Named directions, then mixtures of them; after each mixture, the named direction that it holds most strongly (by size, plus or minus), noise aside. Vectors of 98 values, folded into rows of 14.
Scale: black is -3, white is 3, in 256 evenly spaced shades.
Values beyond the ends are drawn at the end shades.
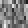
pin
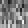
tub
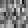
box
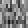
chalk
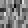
box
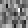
box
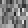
box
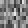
box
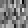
box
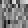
pin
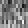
tub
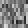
pin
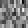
box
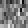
box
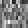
chalk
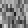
chalk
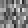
box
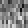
tub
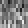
tub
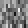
chalk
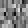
box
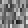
chalk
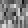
box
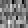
chalk
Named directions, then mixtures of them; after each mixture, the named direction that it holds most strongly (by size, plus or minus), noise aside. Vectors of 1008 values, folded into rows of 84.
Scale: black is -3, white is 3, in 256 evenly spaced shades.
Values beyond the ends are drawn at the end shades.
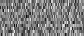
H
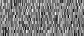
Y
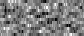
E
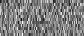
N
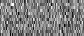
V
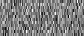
Y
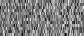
H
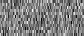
Y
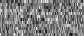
N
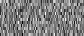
N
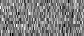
V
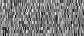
Y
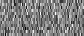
Y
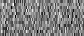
Y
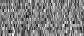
H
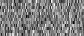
H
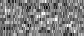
E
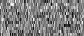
V
